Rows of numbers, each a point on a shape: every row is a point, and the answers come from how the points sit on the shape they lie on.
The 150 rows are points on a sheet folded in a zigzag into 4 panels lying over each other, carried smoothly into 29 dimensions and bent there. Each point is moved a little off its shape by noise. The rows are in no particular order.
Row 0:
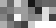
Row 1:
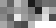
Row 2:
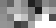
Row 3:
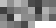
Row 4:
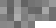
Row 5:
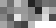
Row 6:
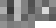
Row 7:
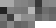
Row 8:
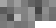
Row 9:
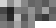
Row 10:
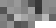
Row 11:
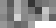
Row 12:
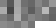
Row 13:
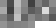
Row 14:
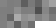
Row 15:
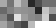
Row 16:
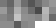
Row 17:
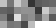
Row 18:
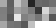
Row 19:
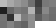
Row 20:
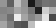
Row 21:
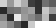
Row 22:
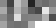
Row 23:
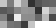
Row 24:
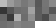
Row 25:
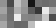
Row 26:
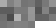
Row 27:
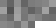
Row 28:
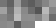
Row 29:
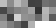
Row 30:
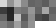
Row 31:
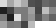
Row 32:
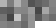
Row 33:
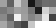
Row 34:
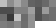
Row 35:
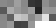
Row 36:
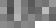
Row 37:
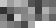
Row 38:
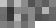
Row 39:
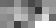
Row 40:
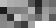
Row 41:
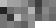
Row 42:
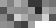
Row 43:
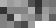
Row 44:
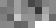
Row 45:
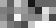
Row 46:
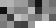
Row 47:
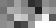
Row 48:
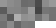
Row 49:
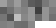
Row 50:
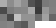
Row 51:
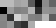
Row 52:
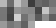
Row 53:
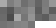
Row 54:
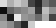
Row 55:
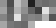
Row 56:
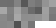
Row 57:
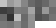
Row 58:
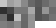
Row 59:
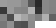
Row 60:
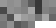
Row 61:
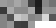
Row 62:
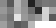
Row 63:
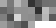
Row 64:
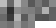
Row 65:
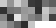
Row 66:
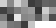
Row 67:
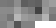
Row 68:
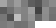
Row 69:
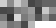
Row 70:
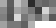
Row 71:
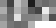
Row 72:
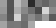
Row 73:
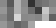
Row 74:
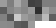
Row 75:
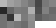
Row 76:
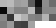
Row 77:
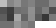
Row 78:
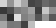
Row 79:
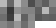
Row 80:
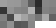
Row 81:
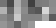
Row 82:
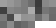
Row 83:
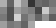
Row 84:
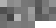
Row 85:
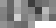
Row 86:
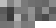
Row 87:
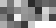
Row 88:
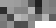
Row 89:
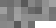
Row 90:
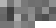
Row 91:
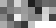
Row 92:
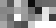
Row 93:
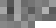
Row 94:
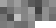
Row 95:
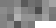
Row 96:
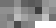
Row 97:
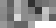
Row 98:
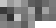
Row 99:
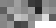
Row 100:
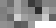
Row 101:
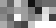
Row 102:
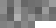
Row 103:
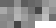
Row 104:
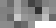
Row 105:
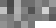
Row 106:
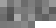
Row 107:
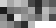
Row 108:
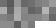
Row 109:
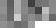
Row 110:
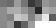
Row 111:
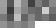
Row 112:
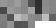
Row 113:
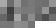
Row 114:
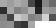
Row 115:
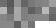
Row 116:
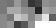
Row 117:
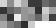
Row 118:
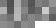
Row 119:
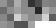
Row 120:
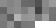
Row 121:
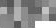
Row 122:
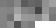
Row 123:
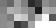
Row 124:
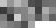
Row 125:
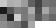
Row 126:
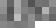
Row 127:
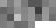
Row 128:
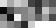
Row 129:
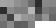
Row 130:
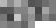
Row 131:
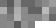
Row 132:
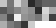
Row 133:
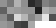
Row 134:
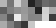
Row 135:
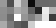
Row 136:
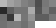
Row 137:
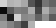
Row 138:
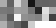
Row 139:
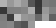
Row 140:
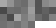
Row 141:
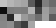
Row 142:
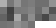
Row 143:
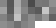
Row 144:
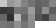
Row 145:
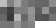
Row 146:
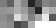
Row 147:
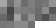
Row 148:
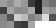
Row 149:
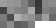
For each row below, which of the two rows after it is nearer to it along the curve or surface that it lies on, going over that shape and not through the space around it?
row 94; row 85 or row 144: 144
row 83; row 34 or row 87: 87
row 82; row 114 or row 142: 114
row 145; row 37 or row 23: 37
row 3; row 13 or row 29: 29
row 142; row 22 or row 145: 145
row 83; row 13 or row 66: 13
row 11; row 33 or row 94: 33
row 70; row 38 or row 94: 38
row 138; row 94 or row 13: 13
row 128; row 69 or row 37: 69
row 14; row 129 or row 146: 129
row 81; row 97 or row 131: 97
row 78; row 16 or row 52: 52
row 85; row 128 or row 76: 128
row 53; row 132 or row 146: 146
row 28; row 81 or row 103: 81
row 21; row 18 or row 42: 18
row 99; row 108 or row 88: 88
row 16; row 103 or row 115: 115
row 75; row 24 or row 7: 24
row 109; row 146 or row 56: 146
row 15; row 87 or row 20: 20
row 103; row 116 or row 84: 116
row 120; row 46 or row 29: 46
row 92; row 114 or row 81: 81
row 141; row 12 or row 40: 40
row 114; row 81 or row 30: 81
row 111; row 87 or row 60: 87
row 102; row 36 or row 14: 36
